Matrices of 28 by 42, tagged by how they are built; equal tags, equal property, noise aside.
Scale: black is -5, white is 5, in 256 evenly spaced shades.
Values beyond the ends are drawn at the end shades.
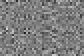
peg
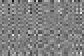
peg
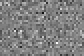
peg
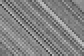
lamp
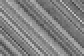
lamp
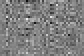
peg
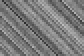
lamp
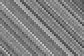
lamp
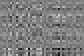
peg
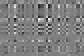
peg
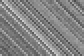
lamp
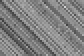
lamp
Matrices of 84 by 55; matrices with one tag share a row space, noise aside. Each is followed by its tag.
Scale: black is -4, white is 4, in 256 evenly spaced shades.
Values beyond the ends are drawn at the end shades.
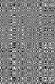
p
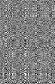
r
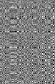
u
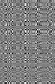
r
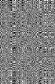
p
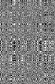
p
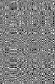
u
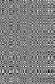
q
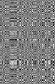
u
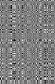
p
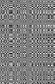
q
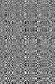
r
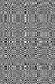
r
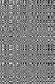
q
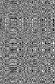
u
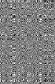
p
